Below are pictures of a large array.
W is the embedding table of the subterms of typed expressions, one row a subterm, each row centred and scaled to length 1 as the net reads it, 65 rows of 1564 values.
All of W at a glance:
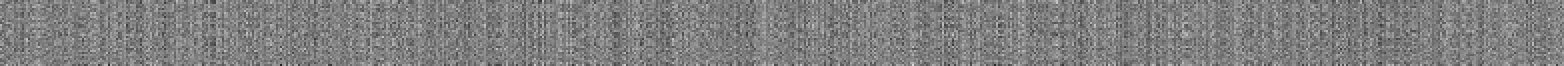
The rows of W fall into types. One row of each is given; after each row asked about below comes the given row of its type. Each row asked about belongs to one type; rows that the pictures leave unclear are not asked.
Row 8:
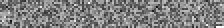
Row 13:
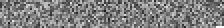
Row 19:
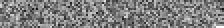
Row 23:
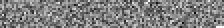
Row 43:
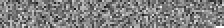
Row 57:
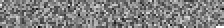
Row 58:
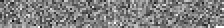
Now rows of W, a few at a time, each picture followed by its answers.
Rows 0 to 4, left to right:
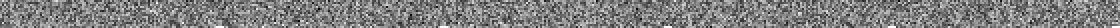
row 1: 13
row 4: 8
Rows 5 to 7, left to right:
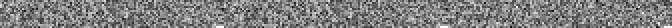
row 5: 19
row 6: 19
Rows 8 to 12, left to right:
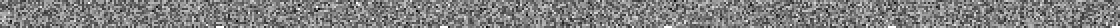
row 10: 57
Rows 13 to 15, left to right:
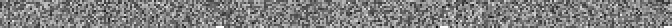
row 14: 23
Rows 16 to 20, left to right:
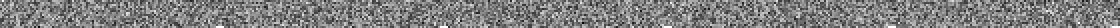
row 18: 43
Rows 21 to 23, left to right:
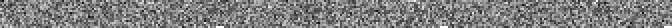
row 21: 58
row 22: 23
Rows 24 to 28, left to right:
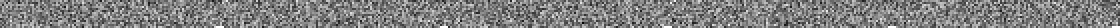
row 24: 43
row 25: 43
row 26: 43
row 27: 57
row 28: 13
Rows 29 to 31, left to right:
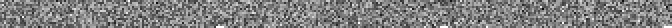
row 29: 57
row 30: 19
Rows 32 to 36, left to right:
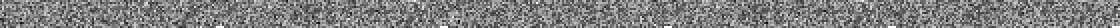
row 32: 23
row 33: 23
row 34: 8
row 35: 23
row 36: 23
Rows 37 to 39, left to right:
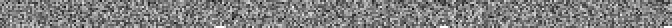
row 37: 43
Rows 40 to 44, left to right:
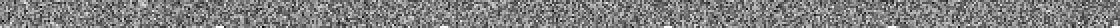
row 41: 57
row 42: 13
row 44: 13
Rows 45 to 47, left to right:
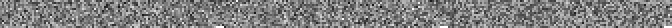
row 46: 8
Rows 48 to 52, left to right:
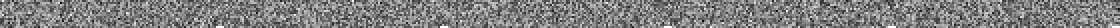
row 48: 13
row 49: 57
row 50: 13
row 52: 19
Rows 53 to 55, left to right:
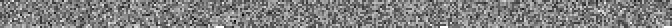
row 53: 58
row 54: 8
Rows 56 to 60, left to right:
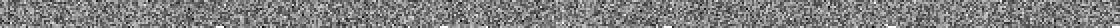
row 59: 43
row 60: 19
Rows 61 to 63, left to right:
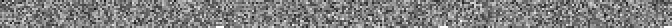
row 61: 8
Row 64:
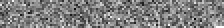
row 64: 23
